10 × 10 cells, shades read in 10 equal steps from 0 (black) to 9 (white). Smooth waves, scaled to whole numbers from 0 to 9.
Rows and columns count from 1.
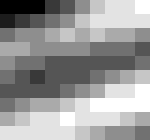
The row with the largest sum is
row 9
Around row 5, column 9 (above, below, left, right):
4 6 3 4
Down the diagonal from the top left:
0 2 5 5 3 3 6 9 7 4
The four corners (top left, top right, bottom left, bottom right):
0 9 8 4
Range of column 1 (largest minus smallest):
8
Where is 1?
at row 2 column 1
